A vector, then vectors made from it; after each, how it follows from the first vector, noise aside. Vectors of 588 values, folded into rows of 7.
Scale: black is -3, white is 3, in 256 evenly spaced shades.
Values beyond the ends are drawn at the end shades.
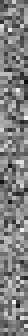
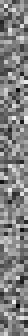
sign-scrambled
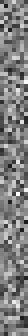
sign-scrambled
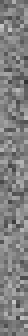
shrunk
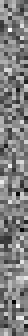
sign-scrambled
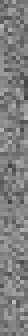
shrunk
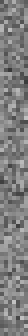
shrunk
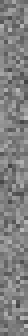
shrunk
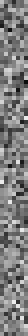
sign-scrambled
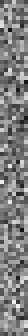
sign-scrambled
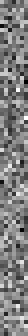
sign-scrambled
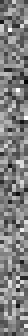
copied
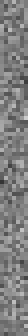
shrunk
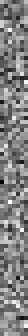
sign-scrambled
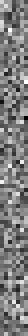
sign-scrambled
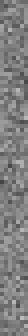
shrunk
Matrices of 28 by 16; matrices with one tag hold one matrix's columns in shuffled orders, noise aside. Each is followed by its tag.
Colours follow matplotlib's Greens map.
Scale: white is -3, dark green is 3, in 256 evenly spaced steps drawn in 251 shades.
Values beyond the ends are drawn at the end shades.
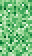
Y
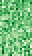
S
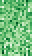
S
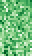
S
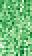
S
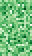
Y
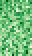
S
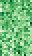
S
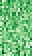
S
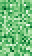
Y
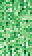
S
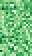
Y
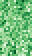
S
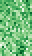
S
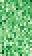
S
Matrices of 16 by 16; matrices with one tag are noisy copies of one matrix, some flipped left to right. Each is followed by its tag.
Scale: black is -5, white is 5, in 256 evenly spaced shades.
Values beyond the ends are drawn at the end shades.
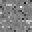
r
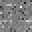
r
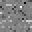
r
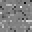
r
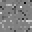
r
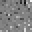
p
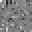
p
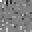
p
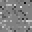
r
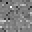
r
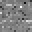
r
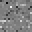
r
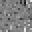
p
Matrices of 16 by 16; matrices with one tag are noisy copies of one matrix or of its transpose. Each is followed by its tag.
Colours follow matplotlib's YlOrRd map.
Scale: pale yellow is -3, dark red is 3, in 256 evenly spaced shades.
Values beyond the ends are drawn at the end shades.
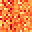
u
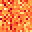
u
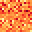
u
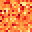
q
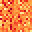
u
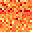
u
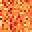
u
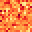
q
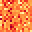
u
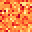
q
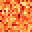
q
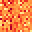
u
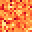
q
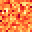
q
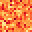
q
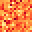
q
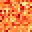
q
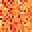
u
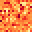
q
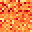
u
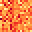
u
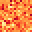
q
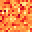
q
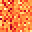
u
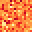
q
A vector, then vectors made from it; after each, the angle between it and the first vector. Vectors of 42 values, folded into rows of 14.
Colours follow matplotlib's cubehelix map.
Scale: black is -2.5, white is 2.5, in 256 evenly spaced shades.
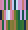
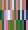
nearly parallel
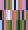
nearly parallel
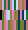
nearly parallel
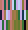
nearly parallel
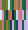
partly opposed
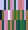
nearly parallel
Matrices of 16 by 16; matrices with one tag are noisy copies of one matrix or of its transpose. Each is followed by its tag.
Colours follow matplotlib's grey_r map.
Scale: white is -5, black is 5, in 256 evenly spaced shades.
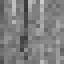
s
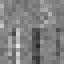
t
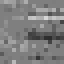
t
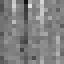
s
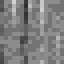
s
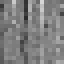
s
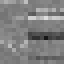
t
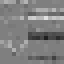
t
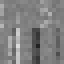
t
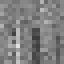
t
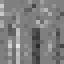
t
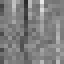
s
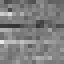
s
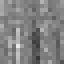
t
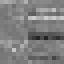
t
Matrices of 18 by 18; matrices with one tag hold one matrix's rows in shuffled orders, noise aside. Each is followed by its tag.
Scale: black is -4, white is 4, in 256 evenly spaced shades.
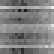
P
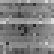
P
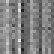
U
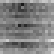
P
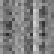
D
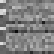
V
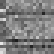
V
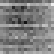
P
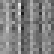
U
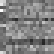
V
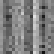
D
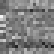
V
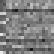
V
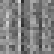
U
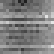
P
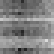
P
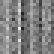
U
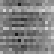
P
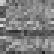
V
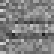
V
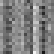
D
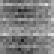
P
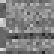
V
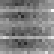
P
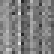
U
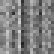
U
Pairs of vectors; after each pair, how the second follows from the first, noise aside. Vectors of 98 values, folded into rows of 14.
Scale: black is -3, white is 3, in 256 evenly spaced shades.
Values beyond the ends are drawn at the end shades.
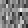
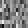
wrapped around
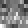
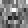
wrapped around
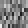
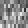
sign-scrambled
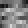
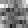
negated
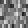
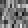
sign-scrambled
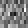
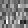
wrapped around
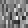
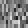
negated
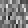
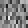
negated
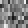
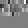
partly zeroed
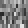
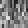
wrapped around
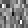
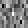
negated
